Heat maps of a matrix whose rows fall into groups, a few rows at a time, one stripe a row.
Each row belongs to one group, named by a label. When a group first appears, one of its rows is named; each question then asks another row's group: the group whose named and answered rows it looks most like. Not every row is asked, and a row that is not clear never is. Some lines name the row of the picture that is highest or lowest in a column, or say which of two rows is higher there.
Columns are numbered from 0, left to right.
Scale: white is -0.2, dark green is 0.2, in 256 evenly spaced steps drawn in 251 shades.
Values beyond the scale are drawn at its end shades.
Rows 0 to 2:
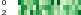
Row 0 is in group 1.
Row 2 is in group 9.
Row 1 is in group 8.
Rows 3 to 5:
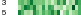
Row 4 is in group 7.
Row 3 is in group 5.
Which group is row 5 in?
1
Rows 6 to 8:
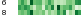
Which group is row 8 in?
5
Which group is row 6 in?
9
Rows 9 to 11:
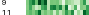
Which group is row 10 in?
1
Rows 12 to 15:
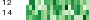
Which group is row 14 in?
9
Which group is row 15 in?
5
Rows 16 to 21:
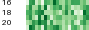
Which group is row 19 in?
9
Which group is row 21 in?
8
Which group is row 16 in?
8
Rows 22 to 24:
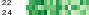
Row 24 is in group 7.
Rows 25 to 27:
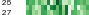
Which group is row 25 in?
9
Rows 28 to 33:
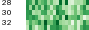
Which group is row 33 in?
1
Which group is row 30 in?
1
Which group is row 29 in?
9
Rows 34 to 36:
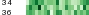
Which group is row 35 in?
5
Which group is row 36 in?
9
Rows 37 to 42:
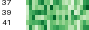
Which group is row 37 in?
9
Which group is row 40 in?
8
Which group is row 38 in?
1
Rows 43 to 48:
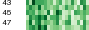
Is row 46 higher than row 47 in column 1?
No
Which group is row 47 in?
5
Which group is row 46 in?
7
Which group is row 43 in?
7
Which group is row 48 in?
7
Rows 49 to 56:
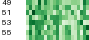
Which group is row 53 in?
7
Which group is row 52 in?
1
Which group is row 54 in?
5
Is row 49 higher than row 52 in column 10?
No
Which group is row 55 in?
5
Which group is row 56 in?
5
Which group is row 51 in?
7
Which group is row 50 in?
5
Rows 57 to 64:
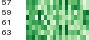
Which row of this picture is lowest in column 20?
64
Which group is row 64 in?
7
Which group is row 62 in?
1
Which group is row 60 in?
9
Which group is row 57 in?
8
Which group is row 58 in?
8
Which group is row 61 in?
5
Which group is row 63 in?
8
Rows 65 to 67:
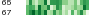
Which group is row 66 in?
9
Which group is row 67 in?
7
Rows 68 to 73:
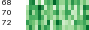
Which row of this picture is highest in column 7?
72
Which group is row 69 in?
5
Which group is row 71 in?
5
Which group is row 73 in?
9
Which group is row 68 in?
8
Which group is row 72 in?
9
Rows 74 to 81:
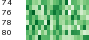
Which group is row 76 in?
8
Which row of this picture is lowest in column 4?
80
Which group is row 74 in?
1
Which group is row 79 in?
9
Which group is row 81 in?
9
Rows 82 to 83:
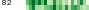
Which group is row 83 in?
8
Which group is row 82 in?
7
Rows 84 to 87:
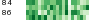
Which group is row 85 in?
1
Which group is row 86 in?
8
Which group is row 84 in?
8
